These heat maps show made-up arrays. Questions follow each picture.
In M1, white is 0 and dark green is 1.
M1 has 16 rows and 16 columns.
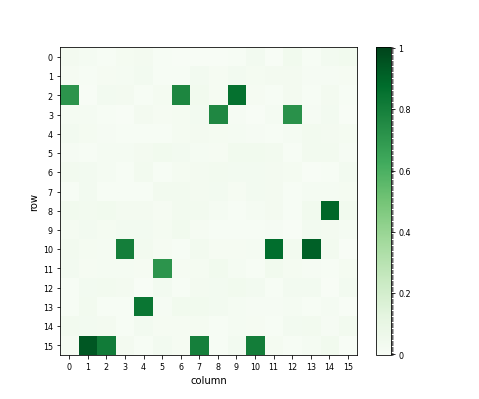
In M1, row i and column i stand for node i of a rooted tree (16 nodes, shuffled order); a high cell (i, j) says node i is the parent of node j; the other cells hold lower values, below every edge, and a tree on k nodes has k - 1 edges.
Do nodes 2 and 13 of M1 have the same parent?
no
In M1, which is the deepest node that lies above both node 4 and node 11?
10
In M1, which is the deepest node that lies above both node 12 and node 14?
3
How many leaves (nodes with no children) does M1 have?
9
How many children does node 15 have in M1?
4
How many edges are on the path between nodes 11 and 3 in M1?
2
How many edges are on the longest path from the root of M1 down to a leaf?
4
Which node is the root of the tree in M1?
15
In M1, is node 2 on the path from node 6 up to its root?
yes
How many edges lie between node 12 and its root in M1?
3
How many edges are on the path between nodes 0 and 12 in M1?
5
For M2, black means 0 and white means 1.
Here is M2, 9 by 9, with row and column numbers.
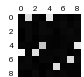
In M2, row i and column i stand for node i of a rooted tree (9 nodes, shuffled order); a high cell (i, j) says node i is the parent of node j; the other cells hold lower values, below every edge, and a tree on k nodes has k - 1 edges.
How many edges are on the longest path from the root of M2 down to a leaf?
5
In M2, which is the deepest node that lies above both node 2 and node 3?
5
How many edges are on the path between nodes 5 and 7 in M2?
1
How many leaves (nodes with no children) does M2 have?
4
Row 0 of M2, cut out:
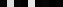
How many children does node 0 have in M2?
2
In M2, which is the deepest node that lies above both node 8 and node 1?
0
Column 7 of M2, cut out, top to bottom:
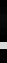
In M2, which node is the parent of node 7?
6
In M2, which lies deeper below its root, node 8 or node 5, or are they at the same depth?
node 8
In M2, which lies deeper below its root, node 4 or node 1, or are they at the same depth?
the same depth
